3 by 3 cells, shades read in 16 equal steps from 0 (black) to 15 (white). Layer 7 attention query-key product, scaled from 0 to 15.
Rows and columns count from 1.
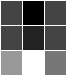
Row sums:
8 10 31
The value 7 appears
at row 3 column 3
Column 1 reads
4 4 9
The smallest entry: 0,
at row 1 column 2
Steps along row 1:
down up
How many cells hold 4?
4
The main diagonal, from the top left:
4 2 7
